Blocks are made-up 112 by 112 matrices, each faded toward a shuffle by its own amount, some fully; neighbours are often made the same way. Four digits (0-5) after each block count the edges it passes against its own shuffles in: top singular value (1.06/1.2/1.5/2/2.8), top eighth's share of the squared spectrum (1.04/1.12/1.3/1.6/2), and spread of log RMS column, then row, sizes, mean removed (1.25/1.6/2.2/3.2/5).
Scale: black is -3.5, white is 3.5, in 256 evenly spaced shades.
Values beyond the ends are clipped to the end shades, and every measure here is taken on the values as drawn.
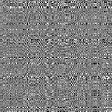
5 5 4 4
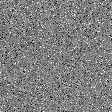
1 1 0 0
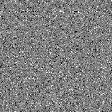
3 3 1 2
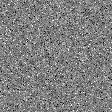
0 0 0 0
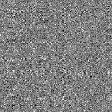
3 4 2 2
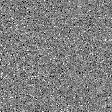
3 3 1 1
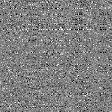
4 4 1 3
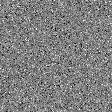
1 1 0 0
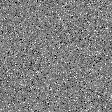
0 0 0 0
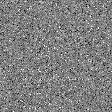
2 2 0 1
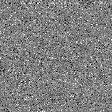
2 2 0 1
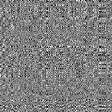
4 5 3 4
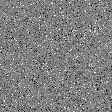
0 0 0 0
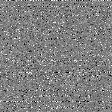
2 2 0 3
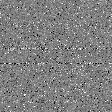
2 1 0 2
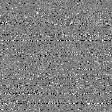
2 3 0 4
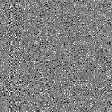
4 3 2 2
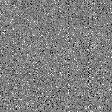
4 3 2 1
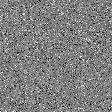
0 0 0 1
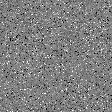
0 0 0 0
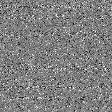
1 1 0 3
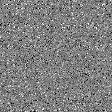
1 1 0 3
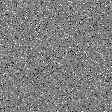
0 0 0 0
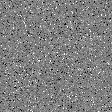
0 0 0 0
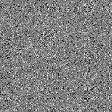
4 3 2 2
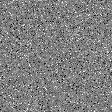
2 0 0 0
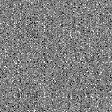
4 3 2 2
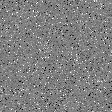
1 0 0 0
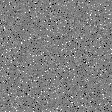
1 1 0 0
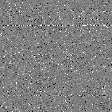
4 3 1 2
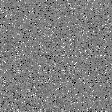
3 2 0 1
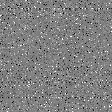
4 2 0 1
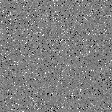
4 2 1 1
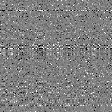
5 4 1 3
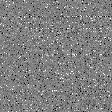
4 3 1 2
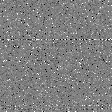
3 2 0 1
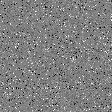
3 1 0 1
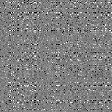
5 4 3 3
